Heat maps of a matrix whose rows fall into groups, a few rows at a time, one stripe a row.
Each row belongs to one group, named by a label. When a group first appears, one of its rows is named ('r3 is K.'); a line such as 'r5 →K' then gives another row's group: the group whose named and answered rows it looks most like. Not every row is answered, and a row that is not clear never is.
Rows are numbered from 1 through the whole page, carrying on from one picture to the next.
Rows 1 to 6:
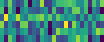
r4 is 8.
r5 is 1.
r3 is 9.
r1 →1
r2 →8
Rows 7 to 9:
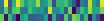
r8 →9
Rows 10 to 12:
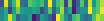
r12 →1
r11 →9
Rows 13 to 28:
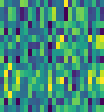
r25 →9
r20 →1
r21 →8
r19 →1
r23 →9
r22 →1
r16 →1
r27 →8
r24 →9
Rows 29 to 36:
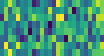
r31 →9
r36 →1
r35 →9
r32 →1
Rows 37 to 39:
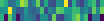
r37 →8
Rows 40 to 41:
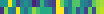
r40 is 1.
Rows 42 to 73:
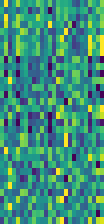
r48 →9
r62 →8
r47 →9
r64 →9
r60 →1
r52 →8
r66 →1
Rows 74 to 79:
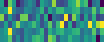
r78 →1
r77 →9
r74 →8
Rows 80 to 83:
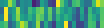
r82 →9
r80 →1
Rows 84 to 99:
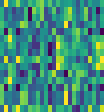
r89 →1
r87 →8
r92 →9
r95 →1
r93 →1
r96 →8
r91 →1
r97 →8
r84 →9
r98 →8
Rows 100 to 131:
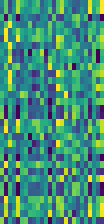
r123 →9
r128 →9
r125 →9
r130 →9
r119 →1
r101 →9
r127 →8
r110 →1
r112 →1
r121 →1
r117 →9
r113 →8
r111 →1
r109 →9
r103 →1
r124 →8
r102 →8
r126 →8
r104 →9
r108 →1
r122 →8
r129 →9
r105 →9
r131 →8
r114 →1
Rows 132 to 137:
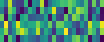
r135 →9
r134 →8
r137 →8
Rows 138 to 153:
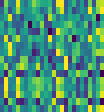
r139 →9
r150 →9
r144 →1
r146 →8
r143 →9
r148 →8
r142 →1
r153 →9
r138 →9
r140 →1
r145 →1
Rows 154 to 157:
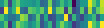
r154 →9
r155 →9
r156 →8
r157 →9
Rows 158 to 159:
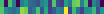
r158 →8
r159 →8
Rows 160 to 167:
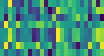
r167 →1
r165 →1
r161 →1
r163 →9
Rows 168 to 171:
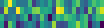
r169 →9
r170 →1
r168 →1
